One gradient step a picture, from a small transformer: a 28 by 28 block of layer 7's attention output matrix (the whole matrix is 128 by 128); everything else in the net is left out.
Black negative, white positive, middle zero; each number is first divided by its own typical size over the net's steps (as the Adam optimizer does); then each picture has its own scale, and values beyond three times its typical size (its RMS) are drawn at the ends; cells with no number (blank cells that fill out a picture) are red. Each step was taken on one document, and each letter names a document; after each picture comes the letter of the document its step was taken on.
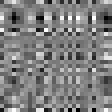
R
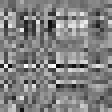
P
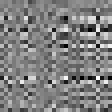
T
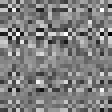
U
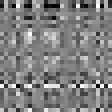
T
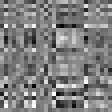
P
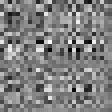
U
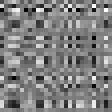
R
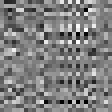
R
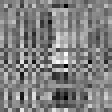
P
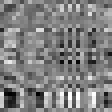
R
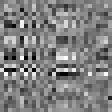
P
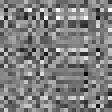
T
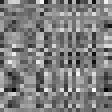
R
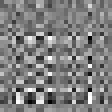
U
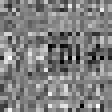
U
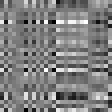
P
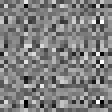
T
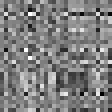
T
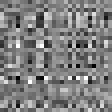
R
